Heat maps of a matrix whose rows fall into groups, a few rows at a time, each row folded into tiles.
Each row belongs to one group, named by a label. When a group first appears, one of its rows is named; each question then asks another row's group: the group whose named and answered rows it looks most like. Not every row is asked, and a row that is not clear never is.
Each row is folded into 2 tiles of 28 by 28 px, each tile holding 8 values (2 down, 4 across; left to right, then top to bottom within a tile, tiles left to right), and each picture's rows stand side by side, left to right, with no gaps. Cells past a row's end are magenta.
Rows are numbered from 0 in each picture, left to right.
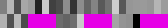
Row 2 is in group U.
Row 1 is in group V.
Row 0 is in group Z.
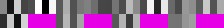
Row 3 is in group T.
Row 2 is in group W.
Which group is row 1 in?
V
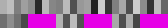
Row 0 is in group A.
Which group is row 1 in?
Z
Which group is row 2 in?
Z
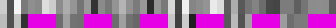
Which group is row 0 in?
U
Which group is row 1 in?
A
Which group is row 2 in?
A
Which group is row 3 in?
U
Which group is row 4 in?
V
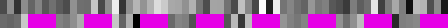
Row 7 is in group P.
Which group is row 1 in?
T
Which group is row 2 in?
U
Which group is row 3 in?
A
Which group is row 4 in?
W
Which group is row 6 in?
T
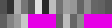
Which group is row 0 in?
T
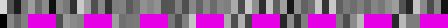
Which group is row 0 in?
P
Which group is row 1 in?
P
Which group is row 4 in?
Z
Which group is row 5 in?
W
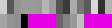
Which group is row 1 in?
T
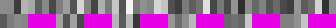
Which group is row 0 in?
P
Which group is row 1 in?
Z
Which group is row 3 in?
T
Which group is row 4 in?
V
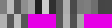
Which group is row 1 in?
V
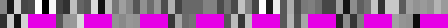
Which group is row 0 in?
W
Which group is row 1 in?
T
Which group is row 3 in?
P
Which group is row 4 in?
W
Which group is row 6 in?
W
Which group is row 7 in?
U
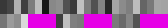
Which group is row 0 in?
T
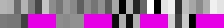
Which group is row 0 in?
A
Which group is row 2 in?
W
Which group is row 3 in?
U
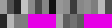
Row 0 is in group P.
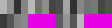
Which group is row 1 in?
V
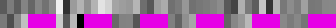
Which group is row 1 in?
U
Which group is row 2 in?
A
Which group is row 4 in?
T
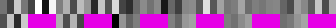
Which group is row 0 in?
W
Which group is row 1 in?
Z
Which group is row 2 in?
P
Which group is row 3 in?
T
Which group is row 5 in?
T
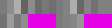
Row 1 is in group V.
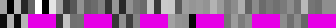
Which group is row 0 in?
W
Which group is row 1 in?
P
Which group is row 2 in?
W
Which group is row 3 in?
U
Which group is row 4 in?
V
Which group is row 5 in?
Z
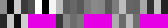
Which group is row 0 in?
W
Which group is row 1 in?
P
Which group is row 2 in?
Z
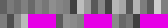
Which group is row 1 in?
P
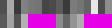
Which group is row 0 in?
V
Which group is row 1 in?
T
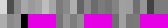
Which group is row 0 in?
U
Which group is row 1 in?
V
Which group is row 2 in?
A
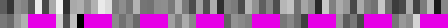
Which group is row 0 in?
T
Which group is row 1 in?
U
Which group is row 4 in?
P
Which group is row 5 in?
A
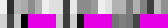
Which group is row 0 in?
U
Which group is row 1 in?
U
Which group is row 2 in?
A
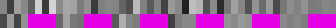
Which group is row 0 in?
W
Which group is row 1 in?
A
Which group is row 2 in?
P
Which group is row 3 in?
P
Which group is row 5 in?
Z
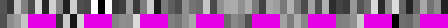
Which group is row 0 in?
T
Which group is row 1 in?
W
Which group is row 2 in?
T
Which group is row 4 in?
A
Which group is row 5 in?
Z
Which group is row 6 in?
T
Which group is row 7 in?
P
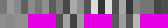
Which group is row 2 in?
V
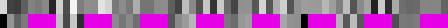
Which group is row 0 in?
P
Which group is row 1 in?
U
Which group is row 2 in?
Z
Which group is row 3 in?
T
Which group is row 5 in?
U
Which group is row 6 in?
Z
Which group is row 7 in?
P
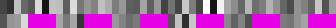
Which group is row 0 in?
T
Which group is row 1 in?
U
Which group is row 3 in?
W
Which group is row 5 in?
T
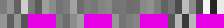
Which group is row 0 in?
Z
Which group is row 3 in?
W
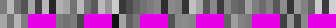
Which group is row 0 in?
Z
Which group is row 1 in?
A
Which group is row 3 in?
P
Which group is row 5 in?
W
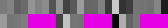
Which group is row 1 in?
P
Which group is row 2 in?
P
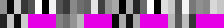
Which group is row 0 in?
W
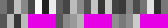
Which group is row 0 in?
W
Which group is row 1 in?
T
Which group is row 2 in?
T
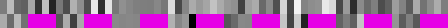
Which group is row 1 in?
W
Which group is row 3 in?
U
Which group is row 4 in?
P
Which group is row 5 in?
U
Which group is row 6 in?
V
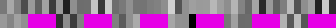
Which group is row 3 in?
U
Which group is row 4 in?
A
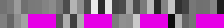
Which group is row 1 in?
W
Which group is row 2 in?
T
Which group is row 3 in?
P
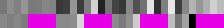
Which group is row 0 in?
Z
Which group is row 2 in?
T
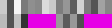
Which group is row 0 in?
U
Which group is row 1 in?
Z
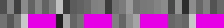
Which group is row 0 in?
V
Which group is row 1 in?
P
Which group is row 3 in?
V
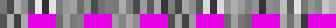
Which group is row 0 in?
W
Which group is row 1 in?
A
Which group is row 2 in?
Z
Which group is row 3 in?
W
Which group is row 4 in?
A
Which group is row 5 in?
U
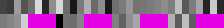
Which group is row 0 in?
T
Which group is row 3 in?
Z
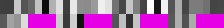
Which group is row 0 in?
T
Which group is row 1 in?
U
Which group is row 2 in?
W
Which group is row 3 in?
V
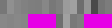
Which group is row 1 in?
A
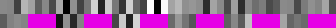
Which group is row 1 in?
W
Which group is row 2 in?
W
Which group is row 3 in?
A
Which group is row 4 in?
V
